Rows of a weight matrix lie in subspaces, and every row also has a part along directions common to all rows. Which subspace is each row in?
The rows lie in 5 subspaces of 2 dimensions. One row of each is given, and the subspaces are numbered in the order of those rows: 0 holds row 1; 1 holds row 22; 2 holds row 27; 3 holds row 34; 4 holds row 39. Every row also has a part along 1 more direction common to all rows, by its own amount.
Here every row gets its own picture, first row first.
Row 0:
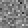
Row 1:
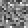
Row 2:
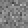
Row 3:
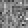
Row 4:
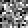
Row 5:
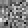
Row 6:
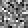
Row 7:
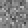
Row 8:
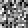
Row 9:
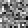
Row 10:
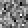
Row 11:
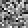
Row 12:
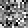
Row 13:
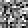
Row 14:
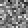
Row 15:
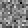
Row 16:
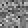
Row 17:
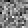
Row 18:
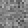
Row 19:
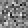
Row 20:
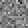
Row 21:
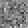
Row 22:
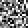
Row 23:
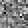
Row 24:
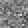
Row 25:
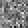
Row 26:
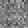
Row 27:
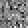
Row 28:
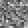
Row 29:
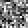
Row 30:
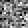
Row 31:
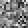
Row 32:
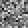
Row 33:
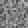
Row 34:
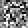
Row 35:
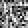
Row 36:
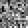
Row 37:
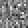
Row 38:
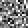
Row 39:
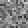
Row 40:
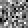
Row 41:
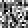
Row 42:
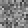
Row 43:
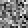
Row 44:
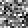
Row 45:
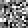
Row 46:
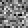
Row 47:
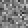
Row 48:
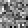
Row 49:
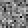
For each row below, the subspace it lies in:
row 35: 0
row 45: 3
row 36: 2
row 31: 4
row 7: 3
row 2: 3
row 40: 3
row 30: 1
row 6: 0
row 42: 4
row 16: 0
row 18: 4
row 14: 4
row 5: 3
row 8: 4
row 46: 1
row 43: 4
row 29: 2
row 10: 3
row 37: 2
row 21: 2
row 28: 0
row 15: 1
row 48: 2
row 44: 1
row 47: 1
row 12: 4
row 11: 0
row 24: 1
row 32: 0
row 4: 2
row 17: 3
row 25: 2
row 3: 0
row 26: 4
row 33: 4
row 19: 3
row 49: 2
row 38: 1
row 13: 3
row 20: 1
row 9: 2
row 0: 1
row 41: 0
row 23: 1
